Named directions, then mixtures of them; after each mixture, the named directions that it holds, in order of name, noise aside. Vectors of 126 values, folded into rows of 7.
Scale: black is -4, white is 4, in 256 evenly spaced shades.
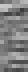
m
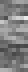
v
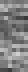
m, v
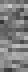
m, v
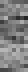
v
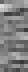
m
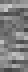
m, v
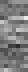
v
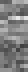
m, v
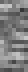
m, v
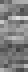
m, v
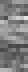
v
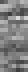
m, v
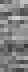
m, v
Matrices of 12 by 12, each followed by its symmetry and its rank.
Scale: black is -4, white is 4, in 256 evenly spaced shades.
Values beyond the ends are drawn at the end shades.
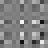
symmetric, rank one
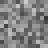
neither, full rank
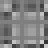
symmetric, rank one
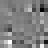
antisymmetric, rank two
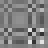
symmetric, rank one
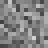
neither, full rank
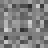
antisymmetric, rank two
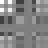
symmetric, rank one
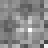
symmetric, rank two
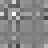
symmetric, rank two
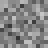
neither, full rank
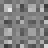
symmetric, rank two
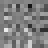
antisymmetric, rank two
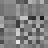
antisymmetric, rank two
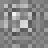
symmetric, rank two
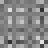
symmetric, rank two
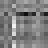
antisymmetric, rank two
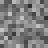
neither, full rank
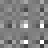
symmetric, rank one
